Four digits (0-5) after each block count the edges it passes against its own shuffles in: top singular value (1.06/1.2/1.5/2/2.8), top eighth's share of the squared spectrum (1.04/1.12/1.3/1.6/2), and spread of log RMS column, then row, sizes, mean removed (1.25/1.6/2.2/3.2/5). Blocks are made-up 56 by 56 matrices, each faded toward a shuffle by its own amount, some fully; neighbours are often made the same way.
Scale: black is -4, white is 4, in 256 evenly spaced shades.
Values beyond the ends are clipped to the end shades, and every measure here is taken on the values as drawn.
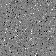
1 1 0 0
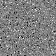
0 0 0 0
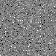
3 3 1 1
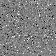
1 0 0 0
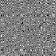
4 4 2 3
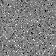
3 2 0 0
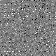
3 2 0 1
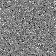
0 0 0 0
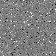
1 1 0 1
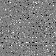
2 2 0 2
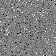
0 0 0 0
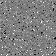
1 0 0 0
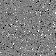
1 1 1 1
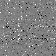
2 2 0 1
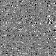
2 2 1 2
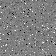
0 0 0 0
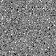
2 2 0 0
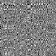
4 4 2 2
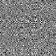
4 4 2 2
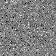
2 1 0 0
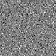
3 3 1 1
